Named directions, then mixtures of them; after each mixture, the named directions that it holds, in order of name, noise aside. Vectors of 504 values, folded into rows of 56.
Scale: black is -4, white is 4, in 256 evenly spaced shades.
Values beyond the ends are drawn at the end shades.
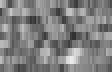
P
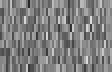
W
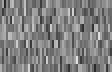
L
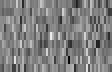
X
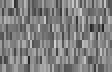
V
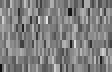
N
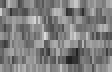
P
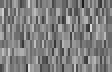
N, V, W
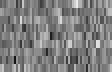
P, X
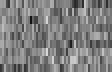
N, P, X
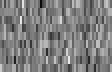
L, X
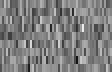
L, V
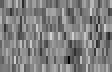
L, P, X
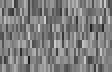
V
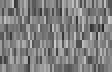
V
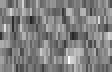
P, X
